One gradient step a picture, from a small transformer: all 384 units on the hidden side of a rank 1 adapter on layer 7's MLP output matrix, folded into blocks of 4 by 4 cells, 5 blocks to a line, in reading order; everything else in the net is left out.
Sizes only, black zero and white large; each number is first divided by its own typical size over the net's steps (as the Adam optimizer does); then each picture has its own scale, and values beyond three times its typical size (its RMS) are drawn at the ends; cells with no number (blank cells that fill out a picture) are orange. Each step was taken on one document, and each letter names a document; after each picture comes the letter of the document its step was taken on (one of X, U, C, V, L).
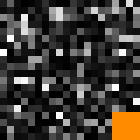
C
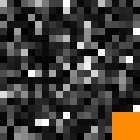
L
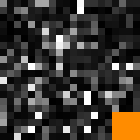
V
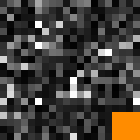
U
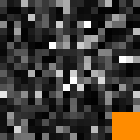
U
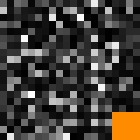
L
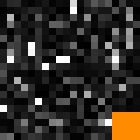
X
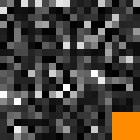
L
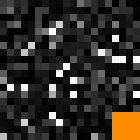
U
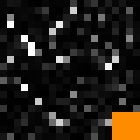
X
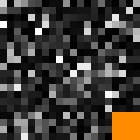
L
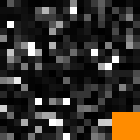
X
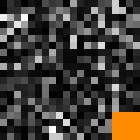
C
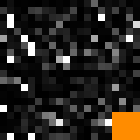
X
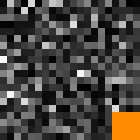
V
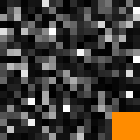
C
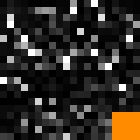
X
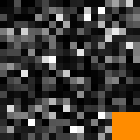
C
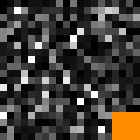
C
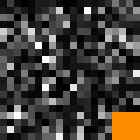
C
